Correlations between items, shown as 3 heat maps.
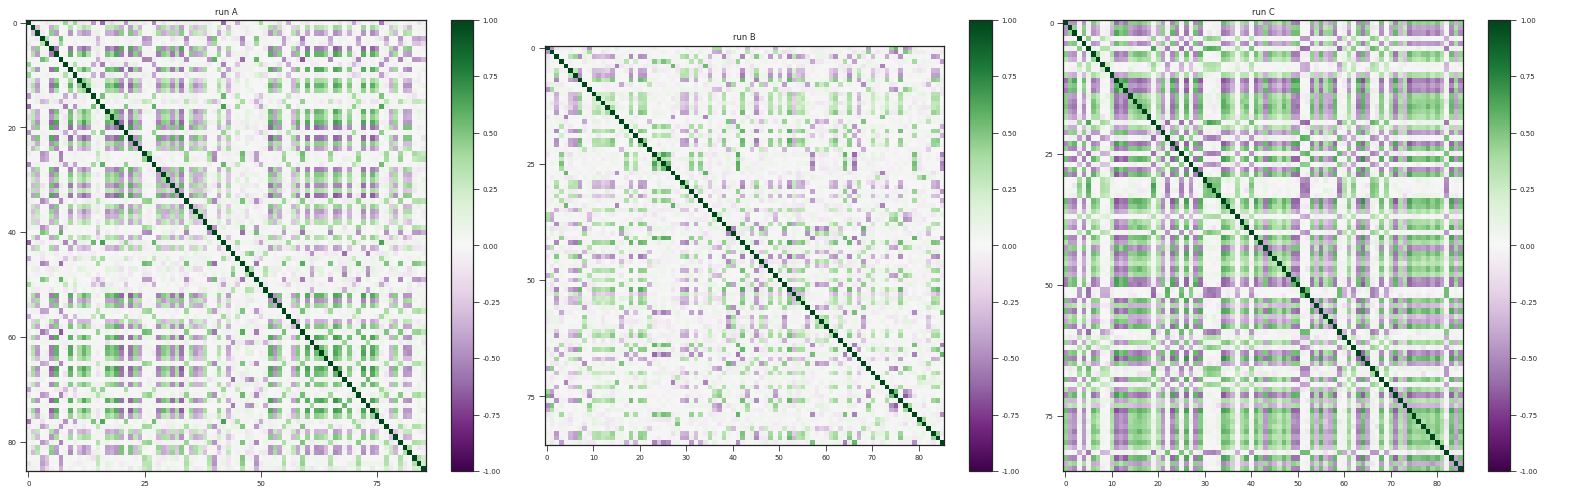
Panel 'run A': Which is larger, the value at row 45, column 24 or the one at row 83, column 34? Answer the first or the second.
the second
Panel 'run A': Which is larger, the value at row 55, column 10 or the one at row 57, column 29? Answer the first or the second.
the first
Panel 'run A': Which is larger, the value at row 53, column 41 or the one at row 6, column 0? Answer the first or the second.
the second
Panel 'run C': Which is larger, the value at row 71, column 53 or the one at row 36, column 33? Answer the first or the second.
the second
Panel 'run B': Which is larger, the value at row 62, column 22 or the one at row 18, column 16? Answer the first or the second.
the second
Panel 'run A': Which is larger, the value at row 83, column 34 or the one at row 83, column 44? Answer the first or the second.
the first
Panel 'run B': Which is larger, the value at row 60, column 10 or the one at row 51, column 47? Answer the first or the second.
the second
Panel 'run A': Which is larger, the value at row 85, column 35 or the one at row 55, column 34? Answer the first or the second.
the second
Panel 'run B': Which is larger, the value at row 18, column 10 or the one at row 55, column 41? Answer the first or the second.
the first
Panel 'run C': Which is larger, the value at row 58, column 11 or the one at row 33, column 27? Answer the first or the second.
the second
